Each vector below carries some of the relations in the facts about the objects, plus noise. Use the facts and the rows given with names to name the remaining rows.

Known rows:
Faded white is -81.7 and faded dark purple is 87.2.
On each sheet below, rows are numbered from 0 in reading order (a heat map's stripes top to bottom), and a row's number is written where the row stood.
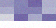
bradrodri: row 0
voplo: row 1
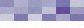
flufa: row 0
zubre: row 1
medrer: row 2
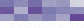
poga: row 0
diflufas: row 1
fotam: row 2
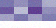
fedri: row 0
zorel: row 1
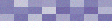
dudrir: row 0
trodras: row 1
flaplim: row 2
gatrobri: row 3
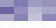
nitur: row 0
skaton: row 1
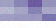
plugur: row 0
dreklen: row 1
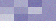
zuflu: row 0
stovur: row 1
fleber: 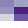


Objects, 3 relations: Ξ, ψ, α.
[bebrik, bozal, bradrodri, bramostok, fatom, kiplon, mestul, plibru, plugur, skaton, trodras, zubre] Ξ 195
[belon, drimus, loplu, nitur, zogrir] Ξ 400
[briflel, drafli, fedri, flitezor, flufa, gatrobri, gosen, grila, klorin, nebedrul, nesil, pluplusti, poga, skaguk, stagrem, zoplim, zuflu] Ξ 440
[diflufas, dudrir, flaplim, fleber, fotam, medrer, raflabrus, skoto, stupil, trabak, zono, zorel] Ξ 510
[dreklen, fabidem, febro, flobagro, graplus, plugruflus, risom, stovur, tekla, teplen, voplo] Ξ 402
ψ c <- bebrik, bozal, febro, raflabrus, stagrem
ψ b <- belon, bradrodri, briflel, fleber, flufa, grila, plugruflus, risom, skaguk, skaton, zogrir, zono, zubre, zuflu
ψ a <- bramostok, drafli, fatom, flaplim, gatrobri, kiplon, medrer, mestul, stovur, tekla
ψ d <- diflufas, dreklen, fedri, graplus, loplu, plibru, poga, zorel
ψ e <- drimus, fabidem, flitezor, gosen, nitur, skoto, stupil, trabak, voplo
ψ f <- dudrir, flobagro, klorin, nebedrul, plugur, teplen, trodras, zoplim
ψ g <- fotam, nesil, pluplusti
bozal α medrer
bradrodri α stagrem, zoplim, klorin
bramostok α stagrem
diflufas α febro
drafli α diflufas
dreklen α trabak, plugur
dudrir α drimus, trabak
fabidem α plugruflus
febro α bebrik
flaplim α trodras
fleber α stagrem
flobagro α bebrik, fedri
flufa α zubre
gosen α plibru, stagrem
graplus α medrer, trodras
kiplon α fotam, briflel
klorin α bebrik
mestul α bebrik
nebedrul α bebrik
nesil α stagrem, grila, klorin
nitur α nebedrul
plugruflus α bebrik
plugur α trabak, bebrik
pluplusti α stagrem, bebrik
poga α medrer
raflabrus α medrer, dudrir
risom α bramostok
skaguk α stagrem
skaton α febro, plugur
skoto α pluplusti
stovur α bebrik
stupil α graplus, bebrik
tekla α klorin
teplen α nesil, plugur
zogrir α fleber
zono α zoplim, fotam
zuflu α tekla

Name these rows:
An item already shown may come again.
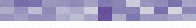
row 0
mestul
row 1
stovur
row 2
bebrik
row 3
pluplusti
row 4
dudrir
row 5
klorin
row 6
febro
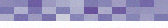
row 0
kiplon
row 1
graplus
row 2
belon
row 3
poga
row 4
nitur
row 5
fabidem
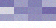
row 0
febro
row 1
stupil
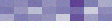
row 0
drafli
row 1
stovur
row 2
bramostok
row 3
flobagro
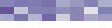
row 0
plibru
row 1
gosen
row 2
zogrir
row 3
plugruflus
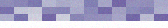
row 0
fatom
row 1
risom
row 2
belon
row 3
stupil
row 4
tekla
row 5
zoplim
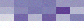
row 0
bradrodri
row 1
gosen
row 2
drimus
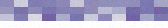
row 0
zono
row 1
stagrem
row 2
dudrir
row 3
bozal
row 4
skaguk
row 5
skoto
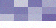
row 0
raflabrus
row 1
teplen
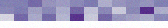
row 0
stagrem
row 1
tekla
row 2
nesil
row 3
risom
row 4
nebedrul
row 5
loplu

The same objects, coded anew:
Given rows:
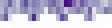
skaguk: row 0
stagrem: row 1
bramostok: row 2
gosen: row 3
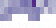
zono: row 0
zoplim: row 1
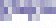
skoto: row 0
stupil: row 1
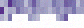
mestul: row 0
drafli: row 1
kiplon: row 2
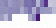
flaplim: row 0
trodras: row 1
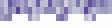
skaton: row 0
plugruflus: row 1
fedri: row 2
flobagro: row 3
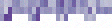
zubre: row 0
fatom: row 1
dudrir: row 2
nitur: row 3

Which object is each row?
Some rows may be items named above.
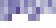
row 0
bozal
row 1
fedri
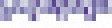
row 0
drimus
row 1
nesil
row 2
febro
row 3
bebrik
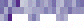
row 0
trodras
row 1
risom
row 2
zogrir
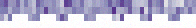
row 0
dudrir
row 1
skaton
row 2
bradrodri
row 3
zono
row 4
plugur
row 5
bebrik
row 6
fotam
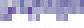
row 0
belon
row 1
stovur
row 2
tekla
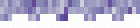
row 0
risom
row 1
teplen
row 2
plibru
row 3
raflabrus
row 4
graplus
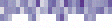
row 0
poga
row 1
pluplusti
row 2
fleber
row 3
raflabrus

